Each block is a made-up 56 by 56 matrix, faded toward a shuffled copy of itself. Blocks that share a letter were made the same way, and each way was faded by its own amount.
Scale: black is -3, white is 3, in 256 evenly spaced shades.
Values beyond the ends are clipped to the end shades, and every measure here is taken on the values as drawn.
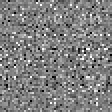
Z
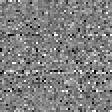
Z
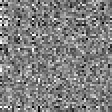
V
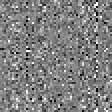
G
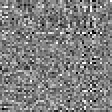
V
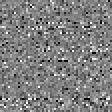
Z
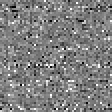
Z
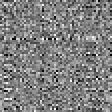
V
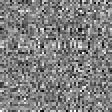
V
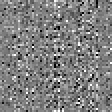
G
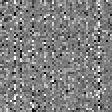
G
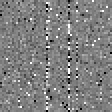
G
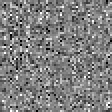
G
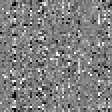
G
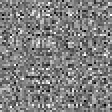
V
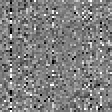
G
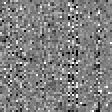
G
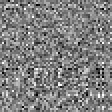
V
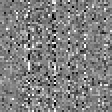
G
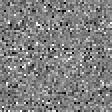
Z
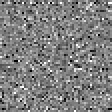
Z
